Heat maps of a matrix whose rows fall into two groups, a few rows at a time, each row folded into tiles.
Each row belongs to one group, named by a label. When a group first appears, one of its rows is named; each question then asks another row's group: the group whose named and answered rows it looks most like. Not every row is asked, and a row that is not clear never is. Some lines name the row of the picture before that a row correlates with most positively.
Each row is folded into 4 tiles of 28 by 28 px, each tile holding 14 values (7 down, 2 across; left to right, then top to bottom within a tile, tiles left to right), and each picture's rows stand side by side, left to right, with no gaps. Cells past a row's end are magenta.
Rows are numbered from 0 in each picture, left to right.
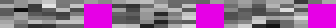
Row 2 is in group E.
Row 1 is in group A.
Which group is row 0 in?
E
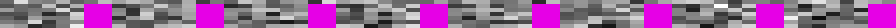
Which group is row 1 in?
A
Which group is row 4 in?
A
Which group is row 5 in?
E
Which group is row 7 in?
A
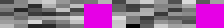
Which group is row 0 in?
E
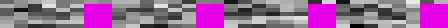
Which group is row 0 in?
E
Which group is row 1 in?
E
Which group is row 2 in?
E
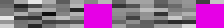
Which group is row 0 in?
A
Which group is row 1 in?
A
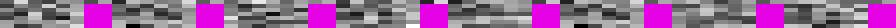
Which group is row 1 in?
E
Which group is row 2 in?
A
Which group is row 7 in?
A
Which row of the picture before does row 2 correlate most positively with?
0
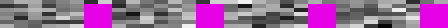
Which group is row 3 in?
E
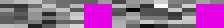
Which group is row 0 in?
A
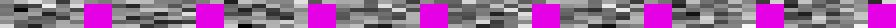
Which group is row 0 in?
A
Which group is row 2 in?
E
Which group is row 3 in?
E
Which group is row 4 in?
E
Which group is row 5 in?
E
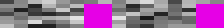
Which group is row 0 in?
E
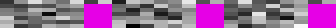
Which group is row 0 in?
A
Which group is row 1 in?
E
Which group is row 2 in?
E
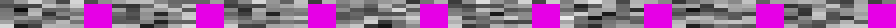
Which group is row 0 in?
A
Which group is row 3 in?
E
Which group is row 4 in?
A
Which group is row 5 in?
A
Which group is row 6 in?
E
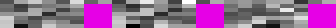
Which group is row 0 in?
A
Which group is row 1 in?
A
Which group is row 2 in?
E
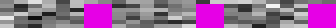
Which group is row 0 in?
A
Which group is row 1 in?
A
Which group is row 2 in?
A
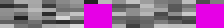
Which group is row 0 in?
A
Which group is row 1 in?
A
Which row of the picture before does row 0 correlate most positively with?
1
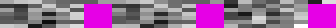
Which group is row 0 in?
A
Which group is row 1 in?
A
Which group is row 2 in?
E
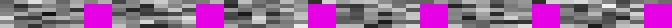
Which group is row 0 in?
A
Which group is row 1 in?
E
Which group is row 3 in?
A
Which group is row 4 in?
A
